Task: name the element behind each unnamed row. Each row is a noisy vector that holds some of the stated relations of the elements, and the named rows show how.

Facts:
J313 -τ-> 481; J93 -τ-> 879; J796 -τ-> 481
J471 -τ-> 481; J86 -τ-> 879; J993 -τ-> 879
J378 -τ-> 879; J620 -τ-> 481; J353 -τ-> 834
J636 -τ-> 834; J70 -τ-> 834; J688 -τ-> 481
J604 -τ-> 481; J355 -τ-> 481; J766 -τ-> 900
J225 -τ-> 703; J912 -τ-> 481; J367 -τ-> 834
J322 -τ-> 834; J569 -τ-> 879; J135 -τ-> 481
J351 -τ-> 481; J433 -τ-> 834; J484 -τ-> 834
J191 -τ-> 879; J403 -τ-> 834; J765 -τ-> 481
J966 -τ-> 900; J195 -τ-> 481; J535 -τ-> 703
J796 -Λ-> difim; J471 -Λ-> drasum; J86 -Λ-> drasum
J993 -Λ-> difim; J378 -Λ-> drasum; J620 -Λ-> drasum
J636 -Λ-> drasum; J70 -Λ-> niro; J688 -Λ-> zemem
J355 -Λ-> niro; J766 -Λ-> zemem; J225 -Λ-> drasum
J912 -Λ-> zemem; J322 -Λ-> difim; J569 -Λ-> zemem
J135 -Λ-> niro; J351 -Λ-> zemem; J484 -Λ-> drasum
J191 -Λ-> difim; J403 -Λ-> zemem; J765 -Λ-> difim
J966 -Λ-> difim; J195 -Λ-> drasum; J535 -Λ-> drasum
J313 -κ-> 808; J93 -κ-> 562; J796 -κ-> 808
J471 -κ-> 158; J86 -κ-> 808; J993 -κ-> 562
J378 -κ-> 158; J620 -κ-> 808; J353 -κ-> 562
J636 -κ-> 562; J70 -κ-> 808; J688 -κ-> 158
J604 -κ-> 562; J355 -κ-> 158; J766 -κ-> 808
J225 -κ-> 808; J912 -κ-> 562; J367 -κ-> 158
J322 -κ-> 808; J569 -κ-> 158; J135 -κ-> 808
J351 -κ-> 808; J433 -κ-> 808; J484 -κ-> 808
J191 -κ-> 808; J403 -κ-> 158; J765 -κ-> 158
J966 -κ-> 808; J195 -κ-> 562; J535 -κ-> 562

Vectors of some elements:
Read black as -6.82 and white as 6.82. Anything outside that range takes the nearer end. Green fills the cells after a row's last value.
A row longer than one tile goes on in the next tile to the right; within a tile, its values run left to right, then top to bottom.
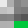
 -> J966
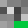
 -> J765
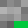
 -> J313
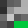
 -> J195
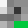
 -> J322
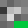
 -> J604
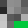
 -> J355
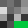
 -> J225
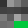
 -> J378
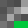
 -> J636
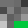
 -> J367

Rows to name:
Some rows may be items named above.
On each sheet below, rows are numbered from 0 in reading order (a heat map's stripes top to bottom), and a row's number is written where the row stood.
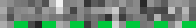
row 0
J433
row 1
J620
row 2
J322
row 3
J535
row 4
J70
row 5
J378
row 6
J766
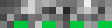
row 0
J636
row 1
J191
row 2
J484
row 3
J322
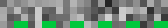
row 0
J135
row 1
J993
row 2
J351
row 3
J403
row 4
J604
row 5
J86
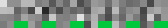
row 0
J796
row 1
J765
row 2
J688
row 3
J93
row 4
J433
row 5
J912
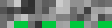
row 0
J569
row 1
J471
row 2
J966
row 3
J353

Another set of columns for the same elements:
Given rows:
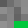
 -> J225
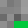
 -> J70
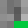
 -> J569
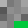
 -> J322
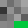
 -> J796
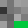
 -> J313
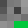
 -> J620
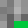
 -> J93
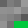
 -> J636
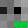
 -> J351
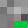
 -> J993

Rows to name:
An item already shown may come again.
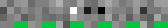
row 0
J966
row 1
J484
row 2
J367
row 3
J351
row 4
J70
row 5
J313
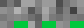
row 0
J471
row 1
J433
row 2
J620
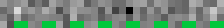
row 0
J353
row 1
J471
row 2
J604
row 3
J86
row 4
J766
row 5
J191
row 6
J688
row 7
J765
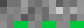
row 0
J195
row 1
J135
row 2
J378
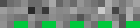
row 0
J535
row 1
J912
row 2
J636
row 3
J355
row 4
J604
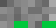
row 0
J225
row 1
J403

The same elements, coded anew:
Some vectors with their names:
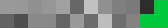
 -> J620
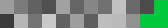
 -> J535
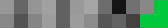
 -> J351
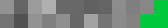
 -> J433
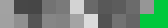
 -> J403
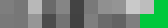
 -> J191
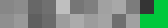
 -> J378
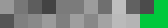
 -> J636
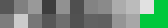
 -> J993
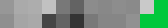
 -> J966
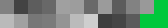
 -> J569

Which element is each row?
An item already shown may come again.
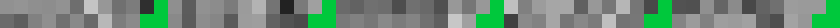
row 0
J620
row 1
J351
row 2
J353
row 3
J225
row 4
J93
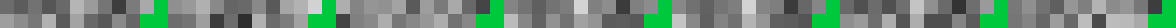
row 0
J912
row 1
J322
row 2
J225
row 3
J688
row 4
J688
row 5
J912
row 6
J195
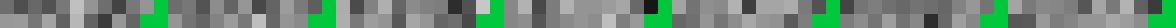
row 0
J912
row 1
J367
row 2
J766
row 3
J471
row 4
J86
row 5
J604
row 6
J484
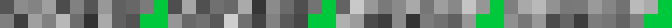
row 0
J135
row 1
J355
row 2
J765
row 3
J796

